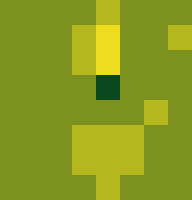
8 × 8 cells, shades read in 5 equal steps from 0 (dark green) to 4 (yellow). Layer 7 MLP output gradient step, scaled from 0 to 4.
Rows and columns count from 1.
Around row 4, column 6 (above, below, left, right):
2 2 0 2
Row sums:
17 20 19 14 17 19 19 17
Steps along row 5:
same same same same same up down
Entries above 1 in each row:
8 8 8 7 8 8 8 8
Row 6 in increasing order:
2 2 2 2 2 3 3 3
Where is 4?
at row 2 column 5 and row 3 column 5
